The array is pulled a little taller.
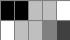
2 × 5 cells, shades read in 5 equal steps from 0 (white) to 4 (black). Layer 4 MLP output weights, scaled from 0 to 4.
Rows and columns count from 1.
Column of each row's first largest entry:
1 5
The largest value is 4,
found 2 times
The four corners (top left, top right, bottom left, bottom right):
4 0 0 3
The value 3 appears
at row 2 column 5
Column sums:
4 5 2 3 3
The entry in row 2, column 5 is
3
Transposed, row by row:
4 0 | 4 1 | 1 1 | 1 2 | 0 3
